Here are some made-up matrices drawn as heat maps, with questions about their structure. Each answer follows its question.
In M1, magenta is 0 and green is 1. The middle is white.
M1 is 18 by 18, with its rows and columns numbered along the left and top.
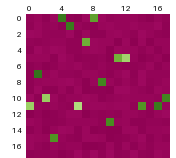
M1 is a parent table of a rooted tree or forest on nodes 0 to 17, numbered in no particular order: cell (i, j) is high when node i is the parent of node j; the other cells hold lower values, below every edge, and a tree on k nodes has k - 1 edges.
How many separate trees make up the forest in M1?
2
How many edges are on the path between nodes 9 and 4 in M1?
3
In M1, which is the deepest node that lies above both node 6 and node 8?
11
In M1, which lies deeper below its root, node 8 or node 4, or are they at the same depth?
the same depth
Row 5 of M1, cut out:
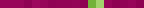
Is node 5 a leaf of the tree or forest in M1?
no
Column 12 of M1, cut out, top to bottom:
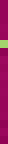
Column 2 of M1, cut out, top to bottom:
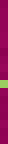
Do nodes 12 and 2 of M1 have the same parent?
no
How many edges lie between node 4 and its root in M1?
7
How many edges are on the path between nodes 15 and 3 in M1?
1
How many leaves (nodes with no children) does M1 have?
8
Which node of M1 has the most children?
11
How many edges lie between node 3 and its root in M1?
1
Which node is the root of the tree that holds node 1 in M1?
15
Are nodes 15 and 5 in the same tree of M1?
yes
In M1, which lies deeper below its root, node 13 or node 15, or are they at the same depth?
the same depth
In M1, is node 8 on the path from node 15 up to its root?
no
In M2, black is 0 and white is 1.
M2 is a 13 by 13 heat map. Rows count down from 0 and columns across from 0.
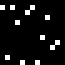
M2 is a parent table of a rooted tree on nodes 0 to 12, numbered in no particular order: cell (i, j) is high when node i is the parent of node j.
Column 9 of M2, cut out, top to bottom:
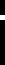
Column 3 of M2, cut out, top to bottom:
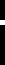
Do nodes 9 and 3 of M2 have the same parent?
no
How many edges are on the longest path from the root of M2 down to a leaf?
6
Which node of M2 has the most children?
1
